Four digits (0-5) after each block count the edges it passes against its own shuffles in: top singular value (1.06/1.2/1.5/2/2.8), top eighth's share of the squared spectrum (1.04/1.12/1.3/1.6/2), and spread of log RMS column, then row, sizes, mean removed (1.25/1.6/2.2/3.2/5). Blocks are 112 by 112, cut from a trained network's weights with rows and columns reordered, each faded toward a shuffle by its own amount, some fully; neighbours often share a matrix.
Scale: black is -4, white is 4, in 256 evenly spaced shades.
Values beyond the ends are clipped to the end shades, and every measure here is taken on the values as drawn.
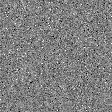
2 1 0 0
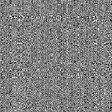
4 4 3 3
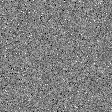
0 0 0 0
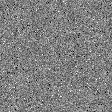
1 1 0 0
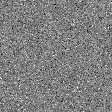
0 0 0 0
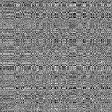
5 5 3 4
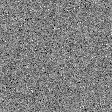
0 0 0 0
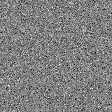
1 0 0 0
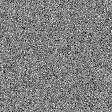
1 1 0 0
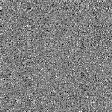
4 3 1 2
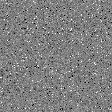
2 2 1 1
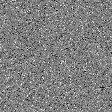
0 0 0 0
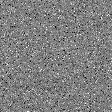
0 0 0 0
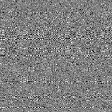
4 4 1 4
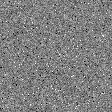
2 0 0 0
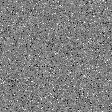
2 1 0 0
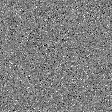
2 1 0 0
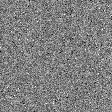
1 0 0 0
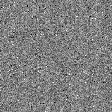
3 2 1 1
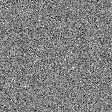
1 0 0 0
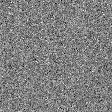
2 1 0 0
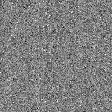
3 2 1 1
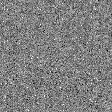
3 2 0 0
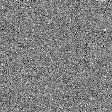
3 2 1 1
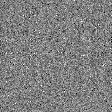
3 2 1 1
